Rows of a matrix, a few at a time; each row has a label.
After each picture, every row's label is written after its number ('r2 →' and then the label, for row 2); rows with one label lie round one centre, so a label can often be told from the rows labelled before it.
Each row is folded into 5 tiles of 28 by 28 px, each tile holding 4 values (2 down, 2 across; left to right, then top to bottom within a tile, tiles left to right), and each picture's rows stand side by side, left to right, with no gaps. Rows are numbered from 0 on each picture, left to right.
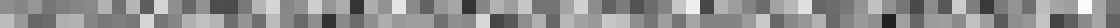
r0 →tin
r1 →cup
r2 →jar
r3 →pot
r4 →cup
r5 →pot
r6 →jar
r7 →pot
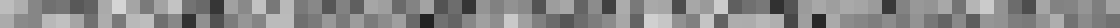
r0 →cup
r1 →jar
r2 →tin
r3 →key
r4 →key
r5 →cup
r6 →tin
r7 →tin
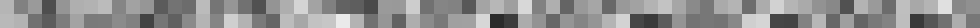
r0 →tin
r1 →key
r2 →cup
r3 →pot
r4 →pot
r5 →pot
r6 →pot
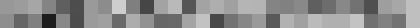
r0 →jar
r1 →pot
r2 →cup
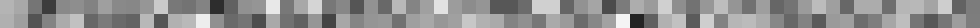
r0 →tin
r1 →cup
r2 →jar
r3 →cup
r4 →pot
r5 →cup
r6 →pot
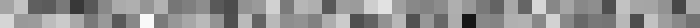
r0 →cup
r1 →cup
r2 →pot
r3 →jar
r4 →key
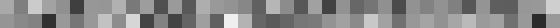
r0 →jar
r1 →key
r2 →key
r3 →cup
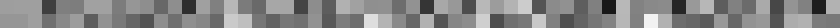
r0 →tin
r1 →key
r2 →key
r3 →pot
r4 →key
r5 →key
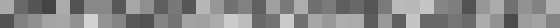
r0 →key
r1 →key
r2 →cup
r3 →tin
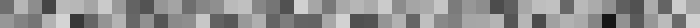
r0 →pot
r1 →pot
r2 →pot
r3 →cup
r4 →jar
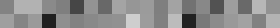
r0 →jar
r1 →jar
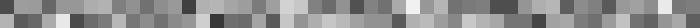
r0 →pot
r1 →pot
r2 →cup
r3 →cup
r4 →pot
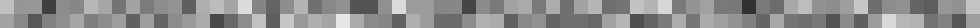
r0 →tin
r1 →pot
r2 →cup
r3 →tin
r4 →pot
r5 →tin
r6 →cup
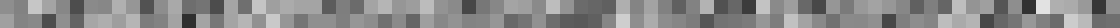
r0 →jar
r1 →jar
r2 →tin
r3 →tin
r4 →key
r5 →key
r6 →jar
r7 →key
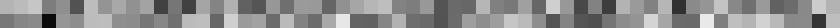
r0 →jar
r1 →key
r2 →pot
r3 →key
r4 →key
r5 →cup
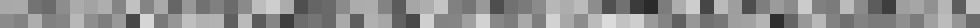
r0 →tin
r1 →cup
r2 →key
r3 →cup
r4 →cup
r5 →pot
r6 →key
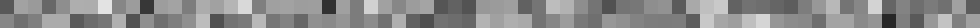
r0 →pot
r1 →pot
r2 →tin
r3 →key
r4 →tin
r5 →cup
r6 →jar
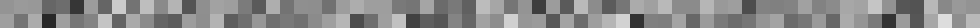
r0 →jar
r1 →tin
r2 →pot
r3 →key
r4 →pot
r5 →tin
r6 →jar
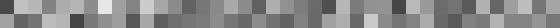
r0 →pot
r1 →tin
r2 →key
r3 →tin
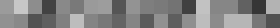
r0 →tin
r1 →key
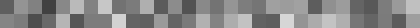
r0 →pot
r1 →key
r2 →cup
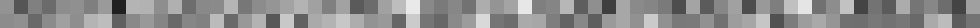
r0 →key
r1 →tin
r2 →cup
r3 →pot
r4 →key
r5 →pot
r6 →key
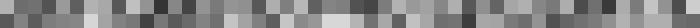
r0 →key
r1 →key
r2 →cup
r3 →tin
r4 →key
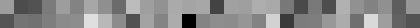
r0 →key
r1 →jar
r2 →key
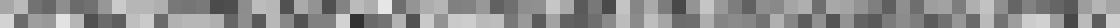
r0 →cup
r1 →cup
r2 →pot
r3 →cup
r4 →key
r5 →tin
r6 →tin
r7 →cup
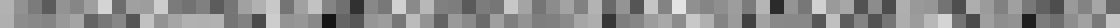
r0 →tin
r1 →cup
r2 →jar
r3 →tin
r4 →jar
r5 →jar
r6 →key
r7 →jar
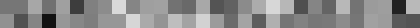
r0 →jar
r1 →cup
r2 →key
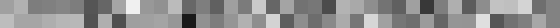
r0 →cup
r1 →jar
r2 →key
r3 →pot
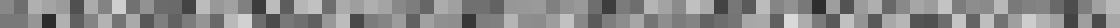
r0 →jar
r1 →key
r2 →pot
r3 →jar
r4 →tin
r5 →key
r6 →pot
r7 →cup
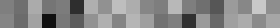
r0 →jar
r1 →jar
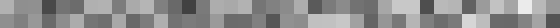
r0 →tin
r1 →tin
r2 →cup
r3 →pot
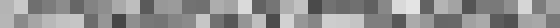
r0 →cup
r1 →pot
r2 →cup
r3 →pot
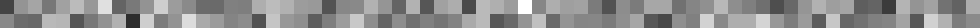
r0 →pot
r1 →cup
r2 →tin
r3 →pot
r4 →tin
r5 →cup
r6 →key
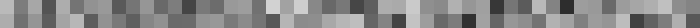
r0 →tin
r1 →tin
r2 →cup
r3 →jar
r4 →pot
